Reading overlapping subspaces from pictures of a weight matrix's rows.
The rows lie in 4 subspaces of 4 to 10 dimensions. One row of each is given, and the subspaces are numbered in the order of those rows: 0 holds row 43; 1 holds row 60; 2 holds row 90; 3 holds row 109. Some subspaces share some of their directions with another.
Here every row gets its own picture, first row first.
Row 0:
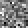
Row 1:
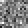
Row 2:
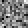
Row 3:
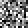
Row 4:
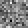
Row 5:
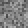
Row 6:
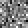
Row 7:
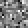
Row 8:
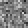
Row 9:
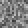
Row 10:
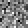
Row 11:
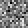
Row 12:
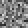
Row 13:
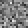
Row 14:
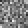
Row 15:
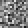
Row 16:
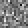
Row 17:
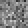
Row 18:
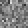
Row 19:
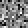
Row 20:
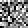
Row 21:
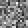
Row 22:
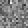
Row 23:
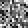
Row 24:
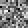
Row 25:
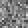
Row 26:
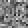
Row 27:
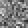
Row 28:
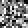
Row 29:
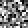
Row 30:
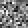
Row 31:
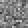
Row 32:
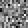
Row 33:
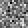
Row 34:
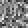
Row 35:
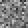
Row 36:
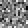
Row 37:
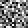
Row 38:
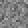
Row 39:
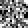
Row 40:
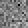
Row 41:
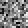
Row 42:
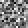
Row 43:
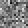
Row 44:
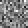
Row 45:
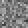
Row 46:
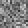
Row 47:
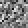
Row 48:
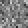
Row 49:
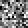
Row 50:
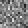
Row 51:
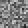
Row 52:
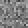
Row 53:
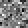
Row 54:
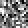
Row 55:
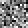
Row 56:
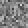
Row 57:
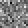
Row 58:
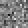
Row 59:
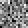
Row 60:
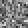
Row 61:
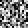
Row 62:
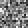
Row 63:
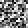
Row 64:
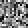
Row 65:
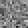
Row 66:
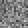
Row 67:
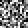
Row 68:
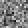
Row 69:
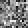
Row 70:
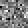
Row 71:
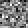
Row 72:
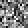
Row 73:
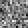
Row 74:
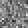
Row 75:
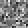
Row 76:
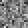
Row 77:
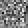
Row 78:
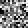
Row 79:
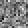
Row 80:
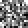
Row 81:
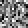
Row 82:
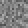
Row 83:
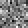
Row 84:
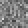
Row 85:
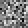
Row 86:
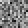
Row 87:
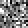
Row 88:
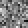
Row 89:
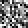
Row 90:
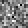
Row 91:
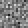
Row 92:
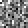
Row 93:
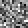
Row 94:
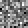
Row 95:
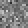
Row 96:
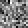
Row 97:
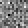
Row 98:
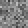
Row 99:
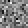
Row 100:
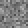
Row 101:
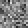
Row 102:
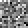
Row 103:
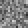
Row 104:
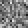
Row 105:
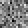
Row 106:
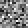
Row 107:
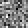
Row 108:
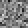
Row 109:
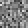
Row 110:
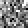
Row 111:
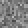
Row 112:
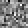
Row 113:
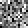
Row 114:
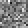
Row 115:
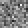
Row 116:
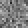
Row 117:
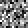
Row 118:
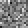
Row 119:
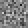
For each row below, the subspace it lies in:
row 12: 1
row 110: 3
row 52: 3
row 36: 2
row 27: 3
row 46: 1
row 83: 2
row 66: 3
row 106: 0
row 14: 3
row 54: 3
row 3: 1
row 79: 1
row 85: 0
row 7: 3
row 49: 2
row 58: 0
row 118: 3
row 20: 3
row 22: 0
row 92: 3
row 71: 3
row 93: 1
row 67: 1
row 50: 1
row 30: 0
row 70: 2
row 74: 1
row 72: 2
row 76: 3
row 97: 3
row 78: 2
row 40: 3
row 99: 2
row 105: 1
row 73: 1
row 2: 3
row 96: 0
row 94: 3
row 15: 3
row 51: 3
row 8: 3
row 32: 3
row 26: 0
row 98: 2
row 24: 2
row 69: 0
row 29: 3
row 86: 1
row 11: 0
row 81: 0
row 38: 0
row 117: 0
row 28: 3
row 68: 2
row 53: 3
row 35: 3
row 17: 2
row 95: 2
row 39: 2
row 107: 3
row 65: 3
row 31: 3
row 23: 2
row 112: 0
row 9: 2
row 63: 0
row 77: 0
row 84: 1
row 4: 0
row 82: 1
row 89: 2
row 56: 2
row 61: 1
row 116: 2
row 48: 0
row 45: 3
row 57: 3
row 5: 3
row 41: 3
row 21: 2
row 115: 2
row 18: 0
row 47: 0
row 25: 1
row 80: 3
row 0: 3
